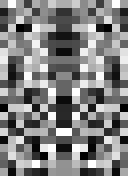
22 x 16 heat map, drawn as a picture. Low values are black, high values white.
Seam: none. Histogram: flat. Mirror symmetry: left to right. Slope: none.
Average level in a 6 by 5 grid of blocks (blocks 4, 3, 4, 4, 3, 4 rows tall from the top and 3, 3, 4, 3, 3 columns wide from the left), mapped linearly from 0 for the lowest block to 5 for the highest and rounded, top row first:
3 3 3 3 3 | 4 4 0 4 4 | 2 5 2 5 2 | 3 2 3 2 3 | 2 2 3 2 2 | 3 2 4 2 3
